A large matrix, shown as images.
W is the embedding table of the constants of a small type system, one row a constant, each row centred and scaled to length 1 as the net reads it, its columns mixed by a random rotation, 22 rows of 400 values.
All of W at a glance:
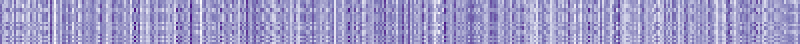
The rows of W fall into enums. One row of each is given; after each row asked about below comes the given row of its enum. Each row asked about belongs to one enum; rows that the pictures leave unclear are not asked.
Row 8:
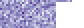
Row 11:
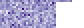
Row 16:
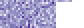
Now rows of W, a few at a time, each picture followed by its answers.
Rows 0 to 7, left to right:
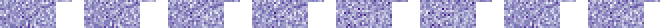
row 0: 16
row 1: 16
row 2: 8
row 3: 8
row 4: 11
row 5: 11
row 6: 16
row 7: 8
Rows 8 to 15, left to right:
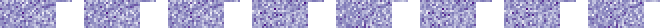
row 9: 8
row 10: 8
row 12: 16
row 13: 11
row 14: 11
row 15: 16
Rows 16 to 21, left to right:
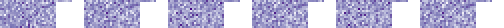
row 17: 8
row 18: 11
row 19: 8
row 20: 11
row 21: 8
